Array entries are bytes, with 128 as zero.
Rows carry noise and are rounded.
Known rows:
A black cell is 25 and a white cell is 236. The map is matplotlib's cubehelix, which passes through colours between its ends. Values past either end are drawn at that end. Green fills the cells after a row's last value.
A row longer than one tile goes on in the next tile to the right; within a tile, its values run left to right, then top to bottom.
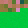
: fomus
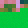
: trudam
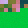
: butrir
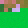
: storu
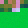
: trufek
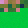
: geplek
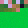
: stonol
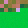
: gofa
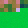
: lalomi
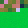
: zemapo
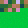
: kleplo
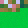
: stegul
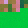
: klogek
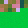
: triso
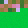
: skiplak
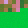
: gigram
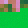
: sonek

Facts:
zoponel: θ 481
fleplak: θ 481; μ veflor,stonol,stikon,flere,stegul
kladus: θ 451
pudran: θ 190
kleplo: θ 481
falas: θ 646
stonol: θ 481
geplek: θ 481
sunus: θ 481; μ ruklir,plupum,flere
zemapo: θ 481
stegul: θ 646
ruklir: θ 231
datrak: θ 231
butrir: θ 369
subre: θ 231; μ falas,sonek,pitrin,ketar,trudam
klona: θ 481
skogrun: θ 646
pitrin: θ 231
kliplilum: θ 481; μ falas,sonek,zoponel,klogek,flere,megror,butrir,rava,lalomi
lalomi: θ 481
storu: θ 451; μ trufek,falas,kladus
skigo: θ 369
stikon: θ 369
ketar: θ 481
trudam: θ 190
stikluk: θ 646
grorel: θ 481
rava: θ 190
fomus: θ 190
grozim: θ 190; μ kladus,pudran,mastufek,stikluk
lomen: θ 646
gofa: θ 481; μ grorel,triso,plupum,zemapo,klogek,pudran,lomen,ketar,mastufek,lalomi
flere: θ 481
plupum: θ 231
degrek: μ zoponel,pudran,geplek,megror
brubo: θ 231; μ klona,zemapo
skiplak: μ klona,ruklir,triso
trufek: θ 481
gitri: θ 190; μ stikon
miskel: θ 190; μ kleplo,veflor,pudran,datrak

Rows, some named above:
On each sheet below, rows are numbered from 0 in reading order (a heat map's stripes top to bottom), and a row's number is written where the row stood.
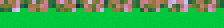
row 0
trufek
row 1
lomen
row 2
flere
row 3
plupum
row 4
stikluk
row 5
kliplilum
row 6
pitrin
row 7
stikluk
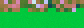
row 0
skogrun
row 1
stegul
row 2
sunus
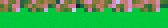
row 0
mastufek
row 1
gofa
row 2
klona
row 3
degrek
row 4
subre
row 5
ketar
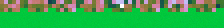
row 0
skogrun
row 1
rava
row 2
skigo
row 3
falas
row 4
gitri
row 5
triso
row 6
pitrin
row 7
zoponel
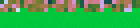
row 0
brubo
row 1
pudran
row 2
falas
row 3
trudam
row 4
kladus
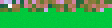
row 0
gitri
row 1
sunus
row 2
megror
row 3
grozim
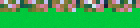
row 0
stegul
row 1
veflor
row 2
ruklir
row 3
stikon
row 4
datrak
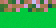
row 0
miskel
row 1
fleplak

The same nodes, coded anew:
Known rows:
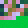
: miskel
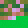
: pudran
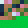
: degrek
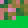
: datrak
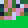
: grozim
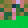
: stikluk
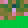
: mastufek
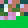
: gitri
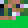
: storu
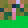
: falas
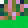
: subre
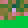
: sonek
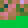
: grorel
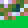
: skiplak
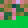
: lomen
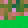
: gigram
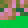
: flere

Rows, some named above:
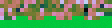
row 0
ruklir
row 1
mastufek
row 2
zemapo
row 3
kliplilum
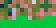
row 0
kladus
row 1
triso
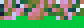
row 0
grozim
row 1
stonol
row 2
brubo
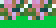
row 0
brubo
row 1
brubo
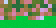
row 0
triso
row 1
pudran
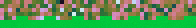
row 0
plupum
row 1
pudran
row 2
stikon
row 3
pitrin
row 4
klona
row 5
stegul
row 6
kleplo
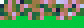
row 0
subre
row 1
skogrun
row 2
gofa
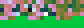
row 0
sunus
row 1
fleplak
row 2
klogek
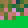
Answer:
veflor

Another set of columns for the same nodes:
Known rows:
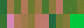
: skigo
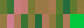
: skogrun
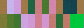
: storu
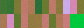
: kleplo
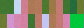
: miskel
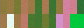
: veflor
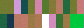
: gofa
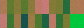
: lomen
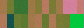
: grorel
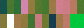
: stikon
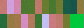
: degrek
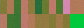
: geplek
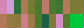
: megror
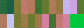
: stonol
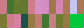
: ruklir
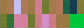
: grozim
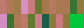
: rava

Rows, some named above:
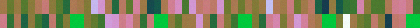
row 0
lomen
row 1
storu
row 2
pitrin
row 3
grozim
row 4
stikon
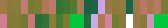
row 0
stikluk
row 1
fleplak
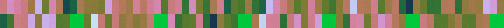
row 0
subre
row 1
datrak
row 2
falas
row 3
gitri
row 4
grozim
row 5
flere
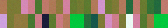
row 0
pudran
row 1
kliplilum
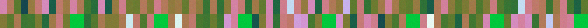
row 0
triso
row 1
sunus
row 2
veflor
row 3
brubo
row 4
kladus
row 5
stegul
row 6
miskel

